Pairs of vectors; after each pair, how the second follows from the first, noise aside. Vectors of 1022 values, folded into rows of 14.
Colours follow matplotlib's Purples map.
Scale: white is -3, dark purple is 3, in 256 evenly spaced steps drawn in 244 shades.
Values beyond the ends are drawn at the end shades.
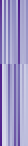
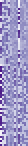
sign-scrambled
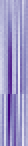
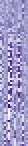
sign-scrambled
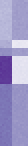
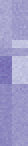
shrunk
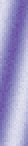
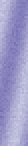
shrunk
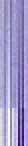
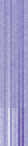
shrunk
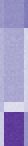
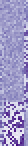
sign-scrambled
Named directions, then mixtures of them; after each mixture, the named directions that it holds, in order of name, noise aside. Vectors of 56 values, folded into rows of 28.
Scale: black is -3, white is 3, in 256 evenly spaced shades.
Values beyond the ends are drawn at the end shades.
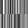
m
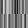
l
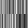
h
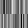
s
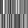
m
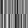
l, m, s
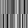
l, s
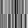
l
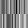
h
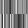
h, m, s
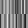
h, l, m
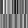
l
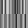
l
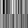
l, m, s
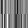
l, m, s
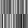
h, s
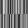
m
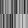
h, s
